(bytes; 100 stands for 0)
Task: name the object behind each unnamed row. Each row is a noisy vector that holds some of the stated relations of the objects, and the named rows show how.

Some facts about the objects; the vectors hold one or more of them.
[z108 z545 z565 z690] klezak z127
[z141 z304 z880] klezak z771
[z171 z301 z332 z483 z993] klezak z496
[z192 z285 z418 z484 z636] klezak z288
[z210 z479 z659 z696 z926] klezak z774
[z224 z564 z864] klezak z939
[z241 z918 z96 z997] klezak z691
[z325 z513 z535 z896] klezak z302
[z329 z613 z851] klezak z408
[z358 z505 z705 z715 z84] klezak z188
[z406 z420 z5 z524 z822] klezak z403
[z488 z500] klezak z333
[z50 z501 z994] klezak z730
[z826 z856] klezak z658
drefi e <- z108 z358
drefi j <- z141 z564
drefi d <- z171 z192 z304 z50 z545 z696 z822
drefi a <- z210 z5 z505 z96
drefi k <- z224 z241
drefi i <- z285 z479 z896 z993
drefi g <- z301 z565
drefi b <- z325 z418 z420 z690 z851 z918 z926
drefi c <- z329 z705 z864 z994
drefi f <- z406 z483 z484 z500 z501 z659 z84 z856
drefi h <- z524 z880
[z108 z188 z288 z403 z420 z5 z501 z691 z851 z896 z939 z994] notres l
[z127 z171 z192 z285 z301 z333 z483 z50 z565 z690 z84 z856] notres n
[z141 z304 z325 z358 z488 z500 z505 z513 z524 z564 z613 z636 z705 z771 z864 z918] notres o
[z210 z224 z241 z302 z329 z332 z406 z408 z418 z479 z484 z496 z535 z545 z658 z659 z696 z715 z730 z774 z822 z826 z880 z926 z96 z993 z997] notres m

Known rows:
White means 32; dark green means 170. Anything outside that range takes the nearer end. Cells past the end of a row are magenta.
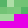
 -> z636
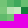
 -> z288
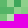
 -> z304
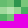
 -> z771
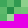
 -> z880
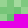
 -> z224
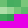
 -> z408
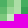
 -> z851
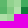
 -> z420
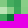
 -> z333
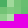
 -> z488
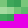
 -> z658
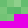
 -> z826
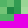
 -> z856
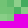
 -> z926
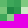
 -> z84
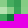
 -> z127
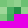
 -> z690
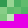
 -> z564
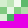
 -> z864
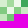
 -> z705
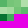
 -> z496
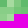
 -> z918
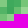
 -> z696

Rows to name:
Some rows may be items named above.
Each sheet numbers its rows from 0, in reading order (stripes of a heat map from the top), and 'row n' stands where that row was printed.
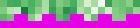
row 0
z288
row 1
z851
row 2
z50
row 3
z705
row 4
z926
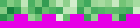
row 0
z483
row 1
z406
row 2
z5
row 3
z993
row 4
z565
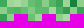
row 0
z993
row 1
z715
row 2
z524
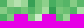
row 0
z332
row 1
z896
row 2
z715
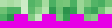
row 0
z301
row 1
z851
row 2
z192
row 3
z696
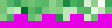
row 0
z403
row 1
z545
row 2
z188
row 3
z994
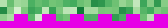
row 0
z108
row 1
z501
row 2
z288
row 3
z774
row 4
z171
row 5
z500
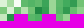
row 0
z329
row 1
z856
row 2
z659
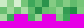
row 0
z96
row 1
z880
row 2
z285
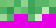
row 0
z822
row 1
z501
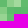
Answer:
z418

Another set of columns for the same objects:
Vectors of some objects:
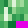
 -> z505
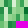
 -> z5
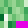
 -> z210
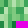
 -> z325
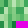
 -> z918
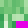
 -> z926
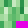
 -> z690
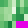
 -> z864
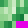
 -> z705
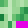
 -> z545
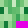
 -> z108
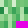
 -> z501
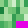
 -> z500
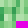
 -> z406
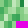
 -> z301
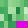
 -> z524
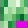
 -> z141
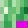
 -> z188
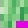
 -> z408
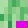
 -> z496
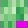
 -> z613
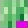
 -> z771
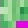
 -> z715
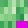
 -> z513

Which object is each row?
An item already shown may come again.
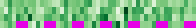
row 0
z403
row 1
z696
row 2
z403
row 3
z304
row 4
z484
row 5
z896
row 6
z406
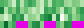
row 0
z358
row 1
z705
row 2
z96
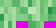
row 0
z332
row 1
z715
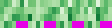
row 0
z565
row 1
z822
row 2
z84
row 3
z84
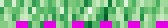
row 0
z483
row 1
z851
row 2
z403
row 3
z636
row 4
z856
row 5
z659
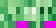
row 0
z524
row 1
z418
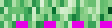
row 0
z420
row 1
z5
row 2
z50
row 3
z994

